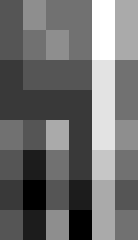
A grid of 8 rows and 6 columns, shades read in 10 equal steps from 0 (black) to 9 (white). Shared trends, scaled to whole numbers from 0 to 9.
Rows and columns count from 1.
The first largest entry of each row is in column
5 5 5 5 5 5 5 5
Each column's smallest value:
2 0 2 0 6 3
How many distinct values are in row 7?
5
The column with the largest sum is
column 5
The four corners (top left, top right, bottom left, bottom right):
3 6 3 4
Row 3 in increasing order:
2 3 3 3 4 8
